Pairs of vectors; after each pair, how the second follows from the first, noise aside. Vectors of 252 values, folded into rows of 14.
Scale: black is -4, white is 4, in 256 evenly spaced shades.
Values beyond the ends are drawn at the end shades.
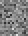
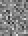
sign-scrambled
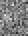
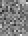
wrapped around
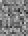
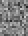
wrapped around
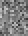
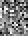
scaled up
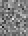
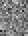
wrapped around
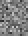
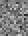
reversed
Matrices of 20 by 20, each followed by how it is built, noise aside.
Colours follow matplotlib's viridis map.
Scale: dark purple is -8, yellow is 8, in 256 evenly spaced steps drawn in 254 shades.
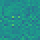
low rank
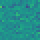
low rank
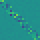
banded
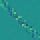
banded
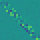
banded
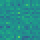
low rank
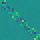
banded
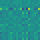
low rank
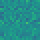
low rank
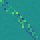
banded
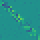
banded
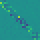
banded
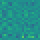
low rank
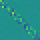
banded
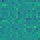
low rank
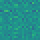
low rank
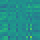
low rank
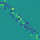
banded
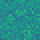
low rank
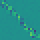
banded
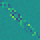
banded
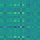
low rank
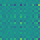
low rank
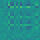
low rank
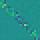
banded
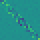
banded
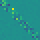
banded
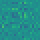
low rank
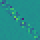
banded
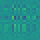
low rank
